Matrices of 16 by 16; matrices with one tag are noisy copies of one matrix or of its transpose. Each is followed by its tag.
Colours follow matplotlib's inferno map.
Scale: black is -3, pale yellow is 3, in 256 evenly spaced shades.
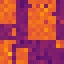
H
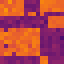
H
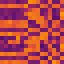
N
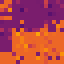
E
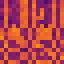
N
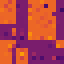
H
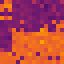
E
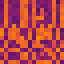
N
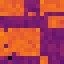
H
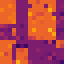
H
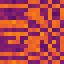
N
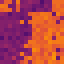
E
